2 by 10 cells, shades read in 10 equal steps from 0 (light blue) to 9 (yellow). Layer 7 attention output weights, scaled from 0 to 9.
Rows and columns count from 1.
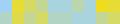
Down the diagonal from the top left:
0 7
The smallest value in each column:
0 7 4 4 1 1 1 1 4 6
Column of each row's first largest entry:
9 2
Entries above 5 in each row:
4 3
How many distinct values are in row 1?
7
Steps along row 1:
up down down down same up down up down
